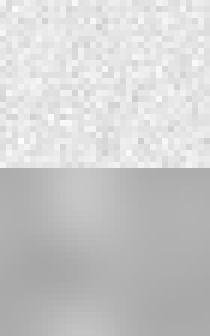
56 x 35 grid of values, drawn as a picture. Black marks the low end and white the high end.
The table splits into 2 rows of 1 panel. Panel 1,1: very high, fine-grained, faint in contrast. Panel 2,1: high, smooth, faint in contrast.
